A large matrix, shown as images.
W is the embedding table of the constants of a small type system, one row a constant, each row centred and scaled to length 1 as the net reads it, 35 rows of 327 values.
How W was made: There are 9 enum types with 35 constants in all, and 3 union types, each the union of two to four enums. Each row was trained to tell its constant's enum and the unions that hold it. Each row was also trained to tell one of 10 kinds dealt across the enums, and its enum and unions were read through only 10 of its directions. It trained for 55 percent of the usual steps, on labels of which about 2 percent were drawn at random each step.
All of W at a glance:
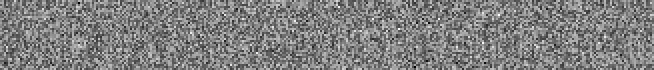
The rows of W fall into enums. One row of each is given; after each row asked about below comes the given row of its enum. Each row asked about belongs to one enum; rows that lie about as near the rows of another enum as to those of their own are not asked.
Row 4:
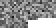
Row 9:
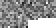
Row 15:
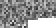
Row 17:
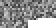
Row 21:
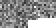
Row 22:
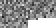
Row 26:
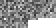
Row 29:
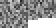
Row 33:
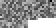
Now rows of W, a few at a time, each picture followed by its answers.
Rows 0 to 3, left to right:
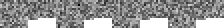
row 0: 9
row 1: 33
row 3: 9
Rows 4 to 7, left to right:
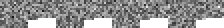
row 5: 15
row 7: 21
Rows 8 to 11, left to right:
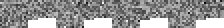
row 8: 15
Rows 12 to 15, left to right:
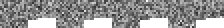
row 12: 26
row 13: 22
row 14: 21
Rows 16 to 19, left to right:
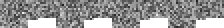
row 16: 33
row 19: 4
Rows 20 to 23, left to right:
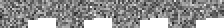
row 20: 9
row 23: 21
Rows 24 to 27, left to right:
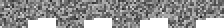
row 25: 33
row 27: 15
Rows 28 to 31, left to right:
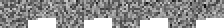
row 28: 26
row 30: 29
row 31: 26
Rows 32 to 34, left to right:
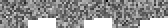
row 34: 15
